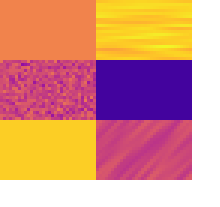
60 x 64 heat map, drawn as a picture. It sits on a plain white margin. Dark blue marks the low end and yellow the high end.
It is made of 3 by 2 panels. Panel 1,1: high, flat. Panel 1,2: very high, streaked across, faint in contrast. Panel 2,1: middling, fine-grained. Panel 2,2: very low, flat. Panel 3,1: very high, flat. Panel 3,2: middling, slanting up to the right, faint in contrast.
